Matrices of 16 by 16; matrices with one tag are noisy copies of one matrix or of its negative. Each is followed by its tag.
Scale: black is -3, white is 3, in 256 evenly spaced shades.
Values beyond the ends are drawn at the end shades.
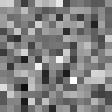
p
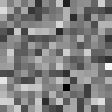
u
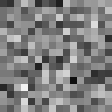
p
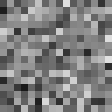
u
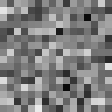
u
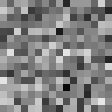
u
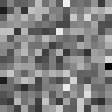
u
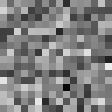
u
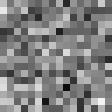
u
